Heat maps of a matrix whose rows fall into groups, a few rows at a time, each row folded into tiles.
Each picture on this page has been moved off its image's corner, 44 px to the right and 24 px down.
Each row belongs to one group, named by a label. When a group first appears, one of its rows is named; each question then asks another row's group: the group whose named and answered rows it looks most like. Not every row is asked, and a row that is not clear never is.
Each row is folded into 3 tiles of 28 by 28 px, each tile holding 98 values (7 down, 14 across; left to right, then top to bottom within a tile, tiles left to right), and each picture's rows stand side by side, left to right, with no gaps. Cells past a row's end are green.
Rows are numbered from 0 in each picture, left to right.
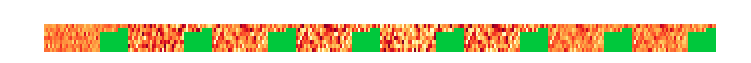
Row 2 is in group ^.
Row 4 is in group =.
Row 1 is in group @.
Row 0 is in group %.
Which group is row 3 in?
^
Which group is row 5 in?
^
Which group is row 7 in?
^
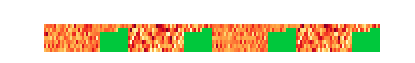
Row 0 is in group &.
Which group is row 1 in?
^
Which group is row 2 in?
&
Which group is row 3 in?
^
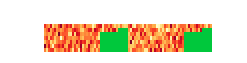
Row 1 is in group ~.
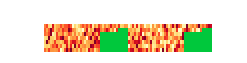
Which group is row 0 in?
~
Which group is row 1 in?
=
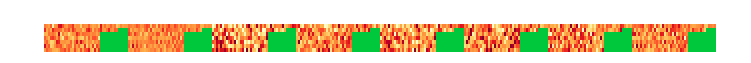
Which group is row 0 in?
@
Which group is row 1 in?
&
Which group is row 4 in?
=
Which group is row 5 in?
~
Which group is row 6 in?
%
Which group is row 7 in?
&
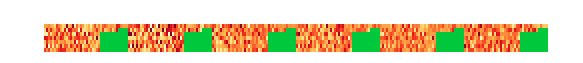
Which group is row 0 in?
%
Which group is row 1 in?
&
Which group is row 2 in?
@
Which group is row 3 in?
&
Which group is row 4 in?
%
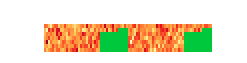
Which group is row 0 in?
~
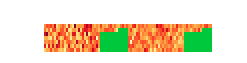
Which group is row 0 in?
&
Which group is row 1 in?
^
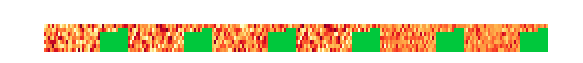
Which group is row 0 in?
=
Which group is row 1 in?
^
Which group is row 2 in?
~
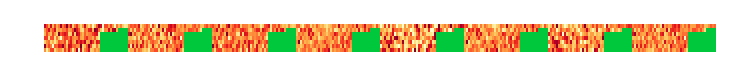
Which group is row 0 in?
@
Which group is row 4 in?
=
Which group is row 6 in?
=
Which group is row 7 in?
&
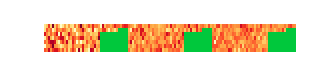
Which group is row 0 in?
=
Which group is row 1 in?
~
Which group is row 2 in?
^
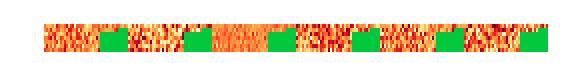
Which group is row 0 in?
%
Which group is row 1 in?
=
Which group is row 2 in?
%
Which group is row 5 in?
^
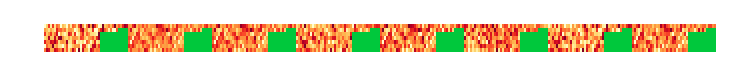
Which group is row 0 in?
=
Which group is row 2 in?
^
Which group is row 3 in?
=
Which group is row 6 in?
=
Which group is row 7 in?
^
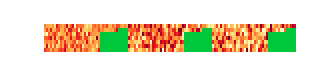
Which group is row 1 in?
@
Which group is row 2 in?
=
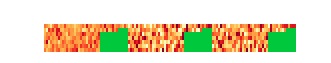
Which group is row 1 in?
=
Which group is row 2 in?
=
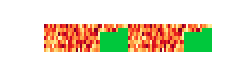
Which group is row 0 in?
@
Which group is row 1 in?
@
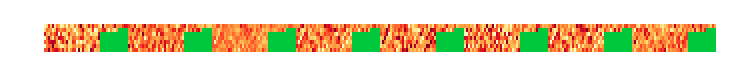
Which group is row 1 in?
@
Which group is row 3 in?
^
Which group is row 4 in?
~
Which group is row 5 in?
%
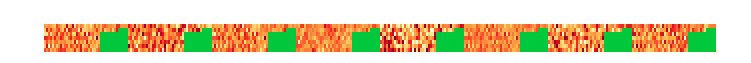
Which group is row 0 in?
%
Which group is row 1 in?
@
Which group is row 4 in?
=
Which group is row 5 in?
%
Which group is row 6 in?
=
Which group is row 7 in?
&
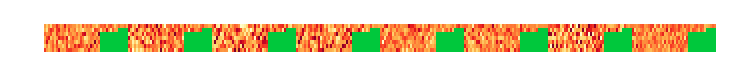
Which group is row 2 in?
~
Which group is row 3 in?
~
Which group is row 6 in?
&
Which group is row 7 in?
&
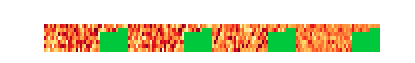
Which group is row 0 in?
@
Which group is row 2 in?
~
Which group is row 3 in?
@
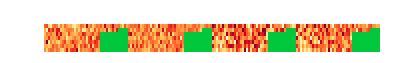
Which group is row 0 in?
~
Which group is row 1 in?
&
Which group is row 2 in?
@
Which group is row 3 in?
@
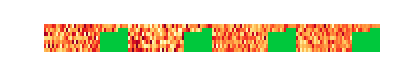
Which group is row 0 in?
&
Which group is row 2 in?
%
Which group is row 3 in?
@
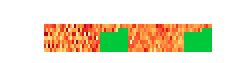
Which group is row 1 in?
^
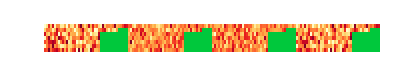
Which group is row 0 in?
=
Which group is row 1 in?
~
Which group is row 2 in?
%
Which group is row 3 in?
=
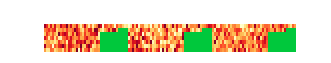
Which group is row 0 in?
@
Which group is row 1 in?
=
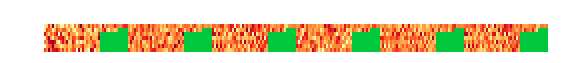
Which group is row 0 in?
=
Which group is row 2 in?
&
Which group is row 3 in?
^
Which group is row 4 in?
%
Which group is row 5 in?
&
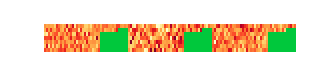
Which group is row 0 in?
%
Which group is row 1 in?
~
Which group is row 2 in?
^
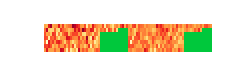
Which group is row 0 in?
^
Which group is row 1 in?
^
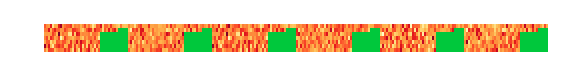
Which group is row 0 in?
@
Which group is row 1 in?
~
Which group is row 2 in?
@
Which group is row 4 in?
%
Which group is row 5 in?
~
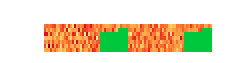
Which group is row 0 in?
&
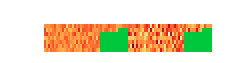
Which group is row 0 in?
&
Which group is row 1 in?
&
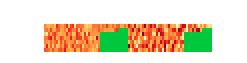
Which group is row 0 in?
%
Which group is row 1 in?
@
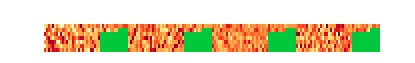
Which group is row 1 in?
~
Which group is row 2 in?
@
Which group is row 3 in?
&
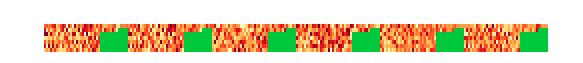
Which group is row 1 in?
&
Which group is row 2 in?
~
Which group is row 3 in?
@
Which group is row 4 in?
@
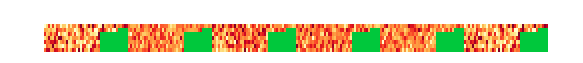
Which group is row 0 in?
=
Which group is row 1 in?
%
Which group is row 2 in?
@
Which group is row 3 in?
@
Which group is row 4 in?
^
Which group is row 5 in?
=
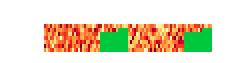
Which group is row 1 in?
~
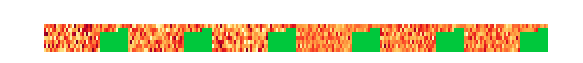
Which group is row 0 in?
&
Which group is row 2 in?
=
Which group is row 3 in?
%
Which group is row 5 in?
%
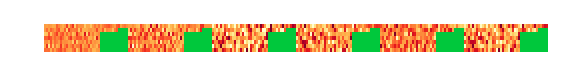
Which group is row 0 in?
%
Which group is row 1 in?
%
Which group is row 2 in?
=
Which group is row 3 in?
=
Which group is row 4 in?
@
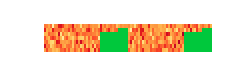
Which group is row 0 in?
@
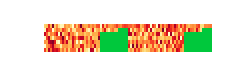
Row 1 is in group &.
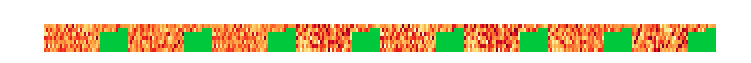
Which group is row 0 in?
%
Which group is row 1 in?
~
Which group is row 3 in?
@
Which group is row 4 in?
%
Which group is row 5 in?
@
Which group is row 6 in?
@
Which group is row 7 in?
~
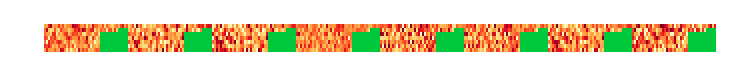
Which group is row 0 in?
^
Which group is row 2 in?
=
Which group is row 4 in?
&
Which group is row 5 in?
&
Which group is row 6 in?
=
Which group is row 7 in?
^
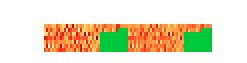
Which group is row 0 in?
%
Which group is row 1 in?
%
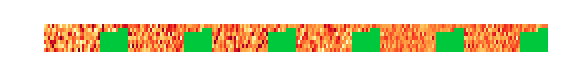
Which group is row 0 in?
=
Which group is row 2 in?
~
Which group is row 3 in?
^
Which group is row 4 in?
%
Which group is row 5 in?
&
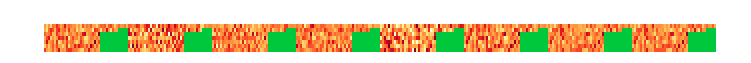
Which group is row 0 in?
~
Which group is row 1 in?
&
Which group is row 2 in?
%
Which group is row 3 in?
@
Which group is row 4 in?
=
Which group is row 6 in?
~
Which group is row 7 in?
~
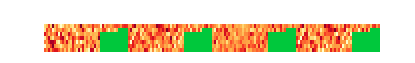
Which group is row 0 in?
=
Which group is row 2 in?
~
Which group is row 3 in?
^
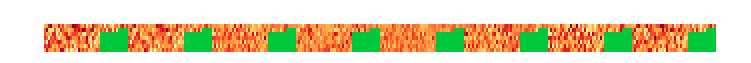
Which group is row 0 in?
^
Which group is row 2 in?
%
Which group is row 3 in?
~
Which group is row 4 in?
%
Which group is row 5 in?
&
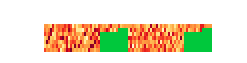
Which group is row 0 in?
~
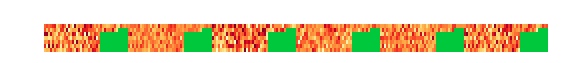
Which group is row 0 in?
&
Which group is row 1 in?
&
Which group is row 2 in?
@
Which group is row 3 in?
^
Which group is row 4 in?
%
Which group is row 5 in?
&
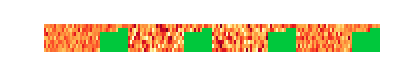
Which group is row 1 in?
^
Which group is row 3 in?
%
